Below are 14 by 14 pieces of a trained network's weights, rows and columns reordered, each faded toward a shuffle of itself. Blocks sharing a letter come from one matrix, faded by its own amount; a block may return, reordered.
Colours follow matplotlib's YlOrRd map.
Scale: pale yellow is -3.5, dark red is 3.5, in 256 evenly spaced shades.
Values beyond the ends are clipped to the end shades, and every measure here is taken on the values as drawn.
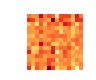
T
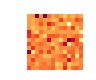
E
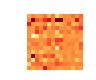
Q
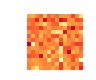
E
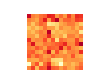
Q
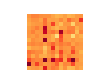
Q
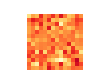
T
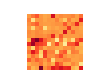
T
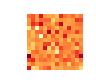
E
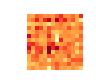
Q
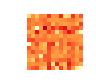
T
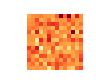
E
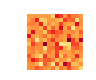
E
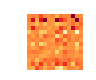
Q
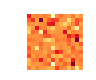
E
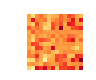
T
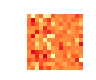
E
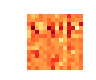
T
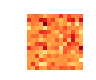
Q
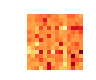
T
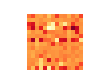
T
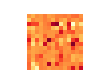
T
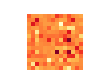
E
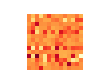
T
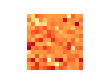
E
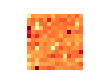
E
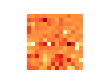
T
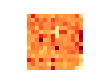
Q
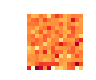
T
